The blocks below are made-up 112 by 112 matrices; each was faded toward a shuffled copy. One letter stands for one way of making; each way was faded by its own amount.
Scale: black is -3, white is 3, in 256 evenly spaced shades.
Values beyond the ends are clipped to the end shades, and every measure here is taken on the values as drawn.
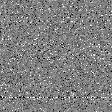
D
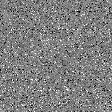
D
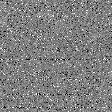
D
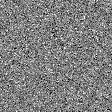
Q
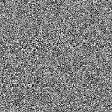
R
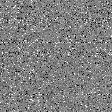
D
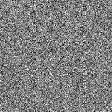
R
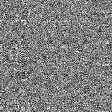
R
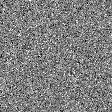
Q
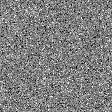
Q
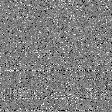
D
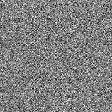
R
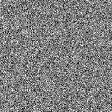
R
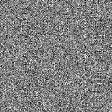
R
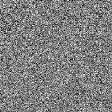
R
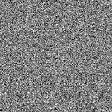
R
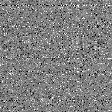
D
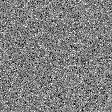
Q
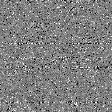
D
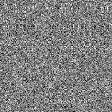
R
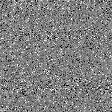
D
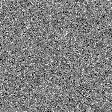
Q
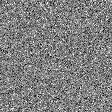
Q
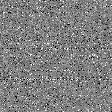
D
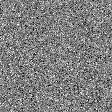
Q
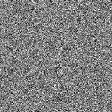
R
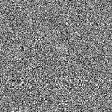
R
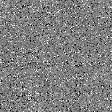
D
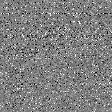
D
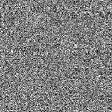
R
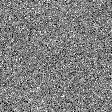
Q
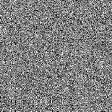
R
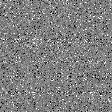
D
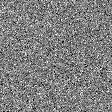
Q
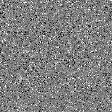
D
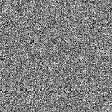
R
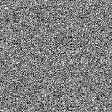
R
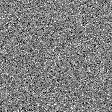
Q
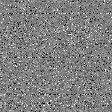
D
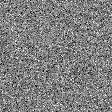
Q
